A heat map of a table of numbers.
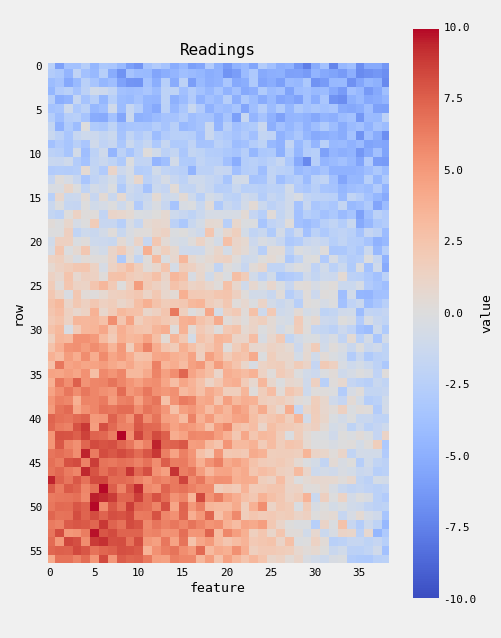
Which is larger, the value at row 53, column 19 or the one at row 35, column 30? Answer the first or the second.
the first
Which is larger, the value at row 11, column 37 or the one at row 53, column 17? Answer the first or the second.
the second
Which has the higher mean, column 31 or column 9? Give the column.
9
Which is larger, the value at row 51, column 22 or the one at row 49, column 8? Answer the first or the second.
the second
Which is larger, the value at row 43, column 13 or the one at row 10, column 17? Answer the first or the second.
the first
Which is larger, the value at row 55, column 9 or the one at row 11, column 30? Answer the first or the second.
the first
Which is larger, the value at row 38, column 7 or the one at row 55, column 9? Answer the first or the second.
the second
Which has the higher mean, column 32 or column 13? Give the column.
13
